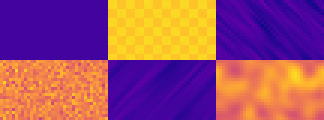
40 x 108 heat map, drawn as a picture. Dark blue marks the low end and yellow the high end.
The table splits into 2 rows of 3 panels. Panel 1,1: very low, flat. Panel 1,2: very high, checkered, faint in contrast. Panel 1,3: very low, slanting down to the right, faint in contrast. Panel 2,1: high, fine-grained. Panel 2,2: very low, slanting up to the right, faint in contrast. Panel 2,3: high, blotchy.
